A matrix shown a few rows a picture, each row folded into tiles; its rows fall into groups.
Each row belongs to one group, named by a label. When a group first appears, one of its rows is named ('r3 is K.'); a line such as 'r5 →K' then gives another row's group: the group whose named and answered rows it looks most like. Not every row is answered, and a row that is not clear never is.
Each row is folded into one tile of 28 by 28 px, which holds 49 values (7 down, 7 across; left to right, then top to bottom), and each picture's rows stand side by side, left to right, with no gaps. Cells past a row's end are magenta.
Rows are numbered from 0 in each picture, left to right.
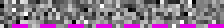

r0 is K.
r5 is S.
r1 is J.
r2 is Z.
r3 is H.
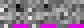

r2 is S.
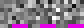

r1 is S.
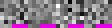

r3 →J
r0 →Z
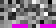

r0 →H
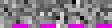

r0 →J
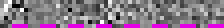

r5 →J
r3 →Z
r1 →H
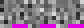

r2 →Z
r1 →K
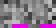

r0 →S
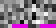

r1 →S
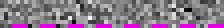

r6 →H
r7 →S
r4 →Z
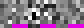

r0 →K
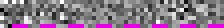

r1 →H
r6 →H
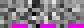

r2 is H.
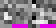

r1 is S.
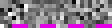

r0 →Z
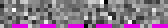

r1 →Z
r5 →S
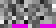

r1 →Z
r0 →Z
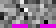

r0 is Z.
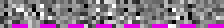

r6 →Z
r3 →K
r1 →J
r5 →Z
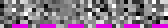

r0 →K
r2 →Z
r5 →K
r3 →H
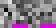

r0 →J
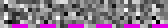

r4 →K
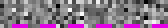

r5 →S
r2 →K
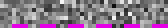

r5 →J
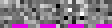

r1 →J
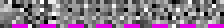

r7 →H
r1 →K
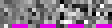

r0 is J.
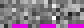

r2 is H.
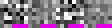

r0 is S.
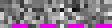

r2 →H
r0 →Z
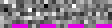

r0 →J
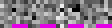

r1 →S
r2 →H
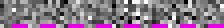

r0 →K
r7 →Z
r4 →K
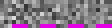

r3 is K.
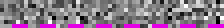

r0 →Z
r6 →H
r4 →K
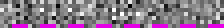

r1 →K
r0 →J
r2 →K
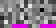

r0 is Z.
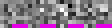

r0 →J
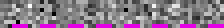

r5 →J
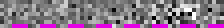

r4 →Z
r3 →S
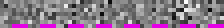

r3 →J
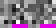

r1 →Z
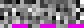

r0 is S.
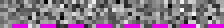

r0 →H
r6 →K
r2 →S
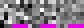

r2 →H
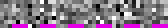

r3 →Z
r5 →K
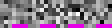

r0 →S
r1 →H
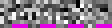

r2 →Z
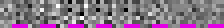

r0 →J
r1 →K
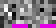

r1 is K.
